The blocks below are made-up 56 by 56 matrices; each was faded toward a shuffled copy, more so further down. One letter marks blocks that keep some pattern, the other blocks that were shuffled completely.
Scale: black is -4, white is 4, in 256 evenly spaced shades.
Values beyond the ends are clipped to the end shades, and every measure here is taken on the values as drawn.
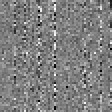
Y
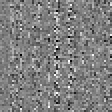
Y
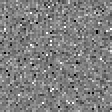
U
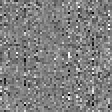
Y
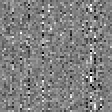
Y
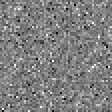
U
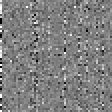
Y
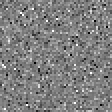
U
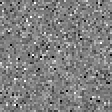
U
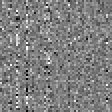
Y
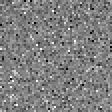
U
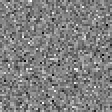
U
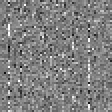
Y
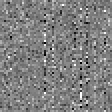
Y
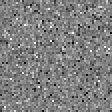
U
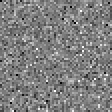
U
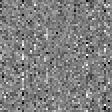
Y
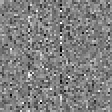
Y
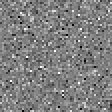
U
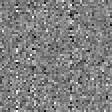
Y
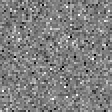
U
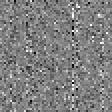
Y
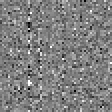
Y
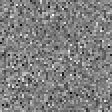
U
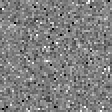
U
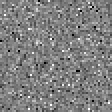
U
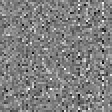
Y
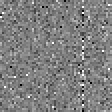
Y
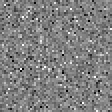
U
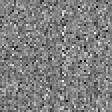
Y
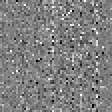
Y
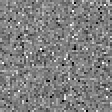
U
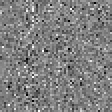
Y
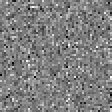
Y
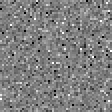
U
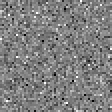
U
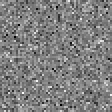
U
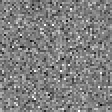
U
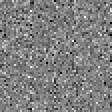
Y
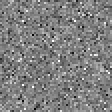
U
